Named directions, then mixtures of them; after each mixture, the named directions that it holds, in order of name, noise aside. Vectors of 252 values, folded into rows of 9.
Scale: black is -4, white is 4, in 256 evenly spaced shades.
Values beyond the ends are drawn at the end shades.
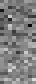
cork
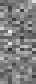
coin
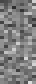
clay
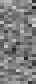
clay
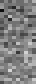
clay, cork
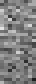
coin, cork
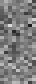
clay, cork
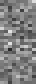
coin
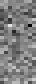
clay, cork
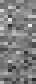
cork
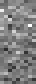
cork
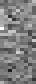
coin, cork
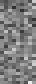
clay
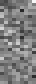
clay, coin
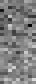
cork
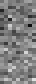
cork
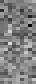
coin, cork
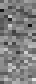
cork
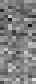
cork
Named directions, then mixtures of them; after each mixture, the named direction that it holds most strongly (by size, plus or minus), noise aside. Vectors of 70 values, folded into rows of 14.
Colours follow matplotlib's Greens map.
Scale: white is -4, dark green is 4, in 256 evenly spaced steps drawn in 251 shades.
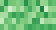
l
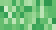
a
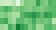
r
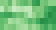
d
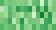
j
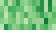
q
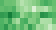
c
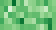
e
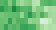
d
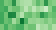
c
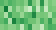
a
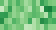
l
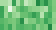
e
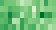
c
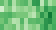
d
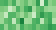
j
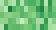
q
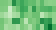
c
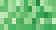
l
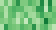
q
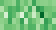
j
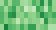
q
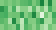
j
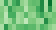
q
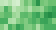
r
